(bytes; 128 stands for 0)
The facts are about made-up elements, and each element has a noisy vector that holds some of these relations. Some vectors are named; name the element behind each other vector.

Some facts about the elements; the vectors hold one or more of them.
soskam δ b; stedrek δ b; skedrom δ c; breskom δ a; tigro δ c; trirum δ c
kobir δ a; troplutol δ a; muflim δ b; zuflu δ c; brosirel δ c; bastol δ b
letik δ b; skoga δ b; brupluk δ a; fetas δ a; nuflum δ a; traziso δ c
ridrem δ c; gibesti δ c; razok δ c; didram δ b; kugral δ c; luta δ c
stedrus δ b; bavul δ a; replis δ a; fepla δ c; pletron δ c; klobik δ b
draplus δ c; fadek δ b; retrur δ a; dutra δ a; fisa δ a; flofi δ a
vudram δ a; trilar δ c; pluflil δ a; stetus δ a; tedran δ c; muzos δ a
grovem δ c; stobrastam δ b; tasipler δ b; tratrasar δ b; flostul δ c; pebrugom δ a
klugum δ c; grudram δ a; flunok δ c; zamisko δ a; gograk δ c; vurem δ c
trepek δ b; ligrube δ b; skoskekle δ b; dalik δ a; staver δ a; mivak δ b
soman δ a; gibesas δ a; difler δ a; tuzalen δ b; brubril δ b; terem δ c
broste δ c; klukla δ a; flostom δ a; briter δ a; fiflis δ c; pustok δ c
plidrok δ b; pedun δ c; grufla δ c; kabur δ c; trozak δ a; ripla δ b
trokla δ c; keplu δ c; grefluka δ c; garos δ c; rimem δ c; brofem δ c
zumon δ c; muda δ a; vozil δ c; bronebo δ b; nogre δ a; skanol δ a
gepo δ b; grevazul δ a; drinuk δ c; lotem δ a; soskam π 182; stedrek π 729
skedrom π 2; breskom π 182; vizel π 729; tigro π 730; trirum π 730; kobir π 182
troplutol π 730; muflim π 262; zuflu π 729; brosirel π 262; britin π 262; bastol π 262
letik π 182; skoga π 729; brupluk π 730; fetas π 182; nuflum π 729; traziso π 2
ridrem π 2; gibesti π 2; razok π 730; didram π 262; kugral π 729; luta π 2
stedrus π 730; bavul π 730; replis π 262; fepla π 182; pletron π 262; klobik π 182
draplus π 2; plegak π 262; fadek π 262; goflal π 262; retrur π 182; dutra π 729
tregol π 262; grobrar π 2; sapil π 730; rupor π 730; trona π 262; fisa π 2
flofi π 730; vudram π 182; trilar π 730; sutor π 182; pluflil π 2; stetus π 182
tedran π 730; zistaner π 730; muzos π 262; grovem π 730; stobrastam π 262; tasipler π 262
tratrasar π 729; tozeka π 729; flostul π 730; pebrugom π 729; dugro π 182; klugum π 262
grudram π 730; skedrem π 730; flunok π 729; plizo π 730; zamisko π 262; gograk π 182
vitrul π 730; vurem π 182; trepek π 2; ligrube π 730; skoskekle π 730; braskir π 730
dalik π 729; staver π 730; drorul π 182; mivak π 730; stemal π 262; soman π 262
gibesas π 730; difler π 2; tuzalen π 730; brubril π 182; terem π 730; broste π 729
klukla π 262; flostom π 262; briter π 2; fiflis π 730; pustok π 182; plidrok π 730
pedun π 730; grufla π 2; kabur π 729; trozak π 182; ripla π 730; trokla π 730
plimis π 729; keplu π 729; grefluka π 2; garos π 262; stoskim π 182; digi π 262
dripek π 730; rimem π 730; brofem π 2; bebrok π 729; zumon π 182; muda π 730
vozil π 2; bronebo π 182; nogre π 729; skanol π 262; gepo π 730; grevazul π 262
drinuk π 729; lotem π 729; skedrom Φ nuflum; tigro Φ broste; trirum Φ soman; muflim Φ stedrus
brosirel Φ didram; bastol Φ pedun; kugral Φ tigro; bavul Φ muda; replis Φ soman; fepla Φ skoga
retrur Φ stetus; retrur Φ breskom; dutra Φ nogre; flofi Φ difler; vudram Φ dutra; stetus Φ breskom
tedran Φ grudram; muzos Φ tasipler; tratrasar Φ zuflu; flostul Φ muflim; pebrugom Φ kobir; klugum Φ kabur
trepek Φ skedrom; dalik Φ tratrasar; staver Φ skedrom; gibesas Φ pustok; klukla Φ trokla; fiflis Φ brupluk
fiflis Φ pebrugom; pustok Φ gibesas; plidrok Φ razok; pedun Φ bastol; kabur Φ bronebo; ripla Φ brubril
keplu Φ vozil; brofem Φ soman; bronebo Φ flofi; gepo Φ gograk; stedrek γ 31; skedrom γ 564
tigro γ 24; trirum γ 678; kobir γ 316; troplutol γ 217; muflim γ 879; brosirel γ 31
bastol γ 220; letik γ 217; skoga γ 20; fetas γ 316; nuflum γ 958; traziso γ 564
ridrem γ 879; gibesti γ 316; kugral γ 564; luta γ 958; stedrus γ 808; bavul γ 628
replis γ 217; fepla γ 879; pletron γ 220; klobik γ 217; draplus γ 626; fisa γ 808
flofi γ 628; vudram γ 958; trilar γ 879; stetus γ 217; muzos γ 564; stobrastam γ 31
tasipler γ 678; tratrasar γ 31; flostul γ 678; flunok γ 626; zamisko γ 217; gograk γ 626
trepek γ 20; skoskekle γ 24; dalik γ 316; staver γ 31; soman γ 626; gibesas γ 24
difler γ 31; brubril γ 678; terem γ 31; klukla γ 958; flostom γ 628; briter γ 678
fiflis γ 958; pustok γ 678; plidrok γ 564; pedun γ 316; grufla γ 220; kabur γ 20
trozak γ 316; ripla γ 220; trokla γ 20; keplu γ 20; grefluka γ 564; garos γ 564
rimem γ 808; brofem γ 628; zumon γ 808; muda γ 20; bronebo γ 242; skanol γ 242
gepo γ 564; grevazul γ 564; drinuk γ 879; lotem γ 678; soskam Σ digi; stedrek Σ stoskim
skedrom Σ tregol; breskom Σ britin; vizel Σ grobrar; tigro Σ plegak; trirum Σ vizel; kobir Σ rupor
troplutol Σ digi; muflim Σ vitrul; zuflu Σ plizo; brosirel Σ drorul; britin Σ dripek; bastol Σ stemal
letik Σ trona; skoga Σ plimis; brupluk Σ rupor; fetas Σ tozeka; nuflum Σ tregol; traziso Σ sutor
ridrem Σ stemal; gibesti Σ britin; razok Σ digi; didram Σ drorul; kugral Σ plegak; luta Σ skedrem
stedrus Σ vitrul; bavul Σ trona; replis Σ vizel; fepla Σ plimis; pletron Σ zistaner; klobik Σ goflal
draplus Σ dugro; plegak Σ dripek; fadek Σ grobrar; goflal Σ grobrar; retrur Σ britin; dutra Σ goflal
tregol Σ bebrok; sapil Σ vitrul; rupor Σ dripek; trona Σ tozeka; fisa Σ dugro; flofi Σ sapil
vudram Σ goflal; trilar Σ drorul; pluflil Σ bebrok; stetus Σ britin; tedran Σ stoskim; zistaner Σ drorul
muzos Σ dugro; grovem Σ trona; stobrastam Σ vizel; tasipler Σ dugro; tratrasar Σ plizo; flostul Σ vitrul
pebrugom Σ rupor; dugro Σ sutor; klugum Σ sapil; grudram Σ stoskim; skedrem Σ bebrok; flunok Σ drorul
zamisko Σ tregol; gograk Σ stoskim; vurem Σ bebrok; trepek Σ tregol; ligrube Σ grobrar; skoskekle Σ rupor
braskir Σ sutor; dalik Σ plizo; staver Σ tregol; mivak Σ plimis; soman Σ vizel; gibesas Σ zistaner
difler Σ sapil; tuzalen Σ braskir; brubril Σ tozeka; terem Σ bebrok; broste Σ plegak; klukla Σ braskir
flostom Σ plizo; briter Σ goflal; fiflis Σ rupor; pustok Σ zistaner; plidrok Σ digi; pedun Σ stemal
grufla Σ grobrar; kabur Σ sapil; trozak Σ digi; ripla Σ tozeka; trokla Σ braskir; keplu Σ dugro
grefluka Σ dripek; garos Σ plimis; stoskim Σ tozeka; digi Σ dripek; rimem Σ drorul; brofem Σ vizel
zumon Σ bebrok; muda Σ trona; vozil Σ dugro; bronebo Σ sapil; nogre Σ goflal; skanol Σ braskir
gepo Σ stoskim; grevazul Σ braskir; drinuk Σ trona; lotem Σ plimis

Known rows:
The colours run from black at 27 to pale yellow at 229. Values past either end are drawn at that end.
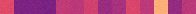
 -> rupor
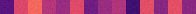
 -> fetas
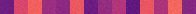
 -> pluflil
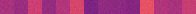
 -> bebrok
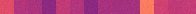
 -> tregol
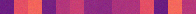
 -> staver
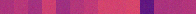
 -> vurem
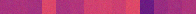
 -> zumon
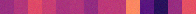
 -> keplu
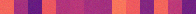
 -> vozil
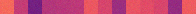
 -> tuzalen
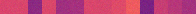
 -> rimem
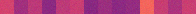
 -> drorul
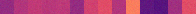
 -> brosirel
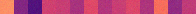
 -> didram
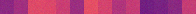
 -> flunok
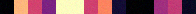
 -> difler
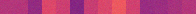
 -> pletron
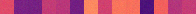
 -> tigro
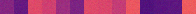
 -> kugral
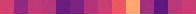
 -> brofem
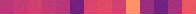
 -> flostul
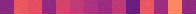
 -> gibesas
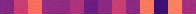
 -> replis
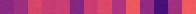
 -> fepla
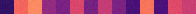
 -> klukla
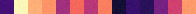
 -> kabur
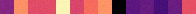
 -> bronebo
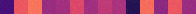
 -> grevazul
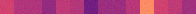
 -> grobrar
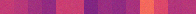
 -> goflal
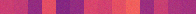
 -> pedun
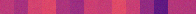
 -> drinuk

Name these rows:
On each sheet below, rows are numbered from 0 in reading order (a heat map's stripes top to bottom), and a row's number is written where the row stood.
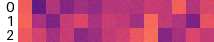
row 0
digi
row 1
fadek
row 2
grovem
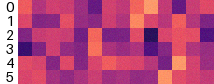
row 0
trirum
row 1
skedrom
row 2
nuflum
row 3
pebrugom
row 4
trokla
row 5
braskir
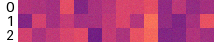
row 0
luta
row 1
tedran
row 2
draplus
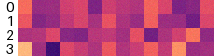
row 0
letik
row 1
tratrasar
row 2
troplutol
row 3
stedrus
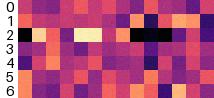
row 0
stedrek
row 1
soman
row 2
flofi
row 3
trozak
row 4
lotem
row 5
stobrastam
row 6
razok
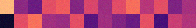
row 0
tasipler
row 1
vudram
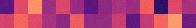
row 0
muzos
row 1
muda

